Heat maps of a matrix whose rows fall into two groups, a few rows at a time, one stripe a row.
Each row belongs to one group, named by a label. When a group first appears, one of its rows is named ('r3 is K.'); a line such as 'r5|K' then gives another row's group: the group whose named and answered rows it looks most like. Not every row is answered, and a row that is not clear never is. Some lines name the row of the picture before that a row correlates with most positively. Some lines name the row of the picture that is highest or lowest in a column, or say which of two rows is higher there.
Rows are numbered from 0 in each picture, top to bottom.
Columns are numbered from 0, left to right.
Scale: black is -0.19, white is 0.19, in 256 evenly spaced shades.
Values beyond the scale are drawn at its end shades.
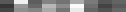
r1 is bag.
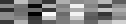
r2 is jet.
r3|bag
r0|jet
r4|bag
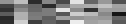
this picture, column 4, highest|2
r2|jet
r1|jet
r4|jet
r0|bag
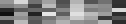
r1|bag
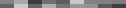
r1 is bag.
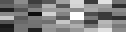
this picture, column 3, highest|3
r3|bag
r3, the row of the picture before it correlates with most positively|0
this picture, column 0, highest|4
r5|jet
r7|jet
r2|jet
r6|jet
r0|jet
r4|bag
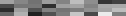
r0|bag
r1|jet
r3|jet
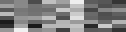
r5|jet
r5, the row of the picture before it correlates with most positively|2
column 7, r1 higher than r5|No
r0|bag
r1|bag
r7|bag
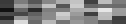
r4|jet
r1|bag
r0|jet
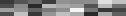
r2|bag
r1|jet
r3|jet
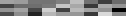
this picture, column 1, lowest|1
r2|bag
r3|jet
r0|bag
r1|jet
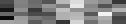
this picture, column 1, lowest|3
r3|jet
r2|jet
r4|jet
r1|bag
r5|bag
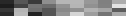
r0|jet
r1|jet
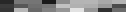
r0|jet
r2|bag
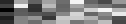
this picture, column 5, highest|0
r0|bag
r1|bag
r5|jet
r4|jet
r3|jet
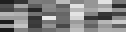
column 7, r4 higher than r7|No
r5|jet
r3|bag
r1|bag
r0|jet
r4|bag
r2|jet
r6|bag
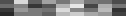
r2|jet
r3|jet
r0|bag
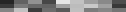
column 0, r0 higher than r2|No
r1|jet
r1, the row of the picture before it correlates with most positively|3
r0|jet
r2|bag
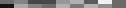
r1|jet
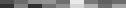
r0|bag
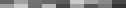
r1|bag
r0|bag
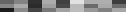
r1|bag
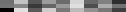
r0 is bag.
